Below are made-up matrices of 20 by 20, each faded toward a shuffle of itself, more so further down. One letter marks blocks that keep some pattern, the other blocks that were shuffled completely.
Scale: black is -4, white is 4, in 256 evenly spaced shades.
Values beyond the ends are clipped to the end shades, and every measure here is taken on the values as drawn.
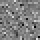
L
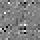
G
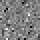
L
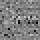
G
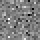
L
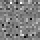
G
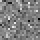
L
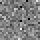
L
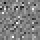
G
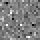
L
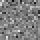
L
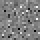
L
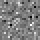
L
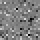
G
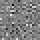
G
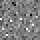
L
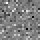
L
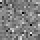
L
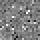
L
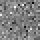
L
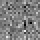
G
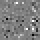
G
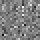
G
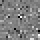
G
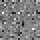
G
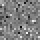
L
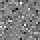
L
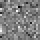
G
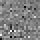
G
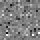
L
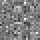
G
